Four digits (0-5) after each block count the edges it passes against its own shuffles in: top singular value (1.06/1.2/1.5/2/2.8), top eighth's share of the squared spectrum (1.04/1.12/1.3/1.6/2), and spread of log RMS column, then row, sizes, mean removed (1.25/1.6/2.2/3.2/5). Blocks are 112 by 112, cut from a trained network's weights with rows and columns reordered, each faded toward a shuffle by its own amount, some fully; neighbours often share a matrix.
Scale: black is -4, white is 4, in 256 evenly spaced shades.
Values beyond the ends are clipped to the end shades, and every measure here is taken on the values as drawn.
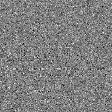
3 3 0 2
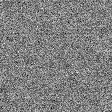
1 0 0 0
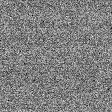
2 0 0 0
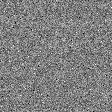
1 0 0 0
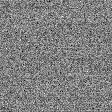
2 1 0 0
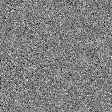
0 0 0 0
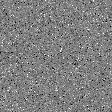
0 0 0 0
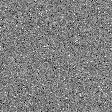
0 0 0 0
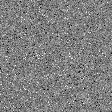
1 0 0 0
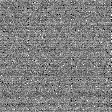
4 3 2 0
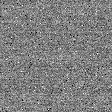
2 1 0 0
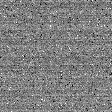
3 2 1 0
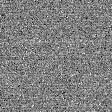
2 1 0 0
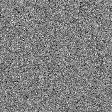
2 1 0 0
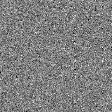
2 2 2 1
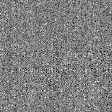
2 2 1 2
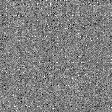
2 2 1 2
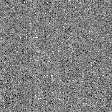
2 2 1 2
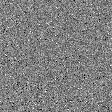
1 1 0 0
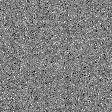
0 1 0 0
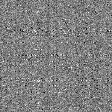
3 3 1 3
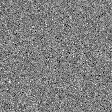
1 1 0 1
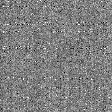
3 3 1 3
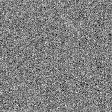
2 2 0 1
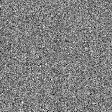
2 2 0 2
